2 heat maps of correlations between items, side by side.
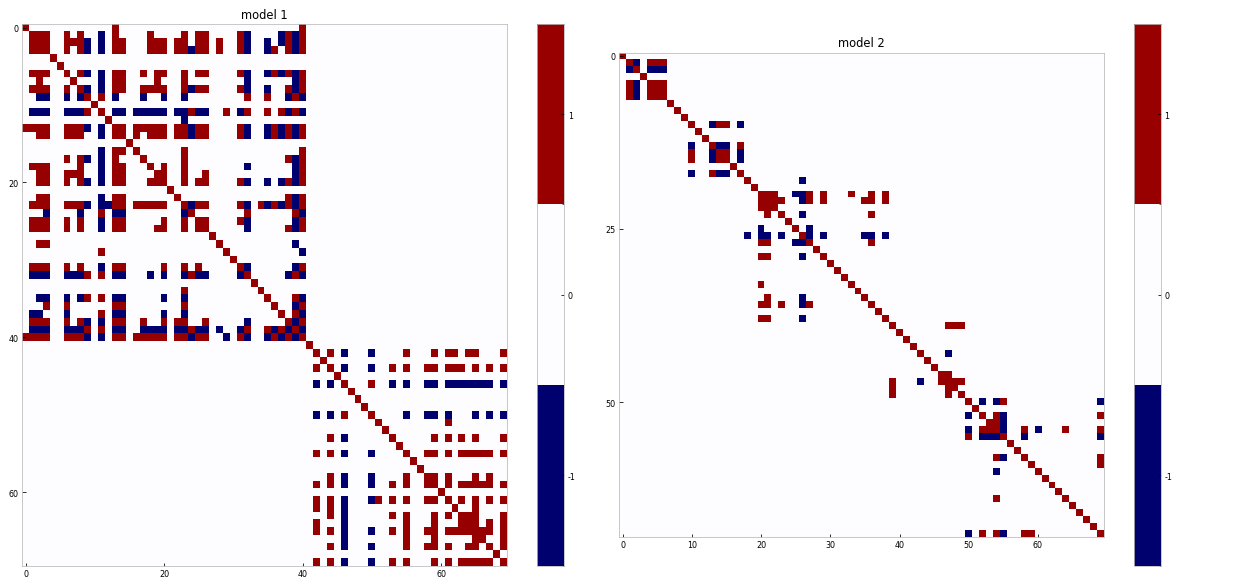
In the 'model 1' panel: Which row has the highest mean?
13
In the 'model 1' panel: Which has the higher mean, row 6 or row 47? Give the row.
6
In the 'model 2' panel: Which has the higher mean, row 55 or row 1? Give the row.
1
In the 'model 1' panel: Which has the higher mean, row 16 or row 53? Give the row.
53
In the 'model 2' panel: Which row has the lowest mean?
26
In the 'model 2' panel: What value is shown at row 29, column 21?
1
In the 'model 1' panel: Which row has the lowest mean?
39
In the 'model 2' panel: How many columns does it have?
70
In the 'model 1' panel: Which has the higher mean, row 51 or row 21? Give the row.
51
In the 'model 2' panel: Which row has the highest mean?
21
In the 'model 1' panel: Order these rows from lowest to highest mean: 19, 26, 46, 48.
46, 48, 19, 26
